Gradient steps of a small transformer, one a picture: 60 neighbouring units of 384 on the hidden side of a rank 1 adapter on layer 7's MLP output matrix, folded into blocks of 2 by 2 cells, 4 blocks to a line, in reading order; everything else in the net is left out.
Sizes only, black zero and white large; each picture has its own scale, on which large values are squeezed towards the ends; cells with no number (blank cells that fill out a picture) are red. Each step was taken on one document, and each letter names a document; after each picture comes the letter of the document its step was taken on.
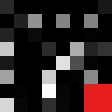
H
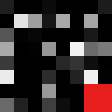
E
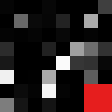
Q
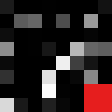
E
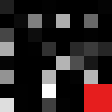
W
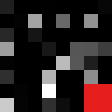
W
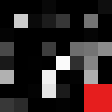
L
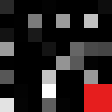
W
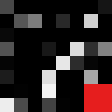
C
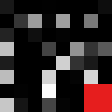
H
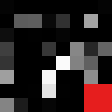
Q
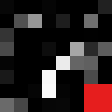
L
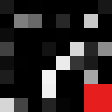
C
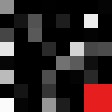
W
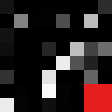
C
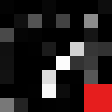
L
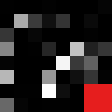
E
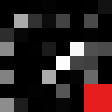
L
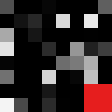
W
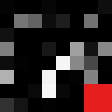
Q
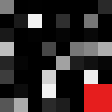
C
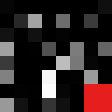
E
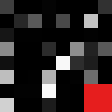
H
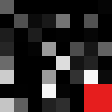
E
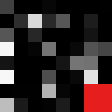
W
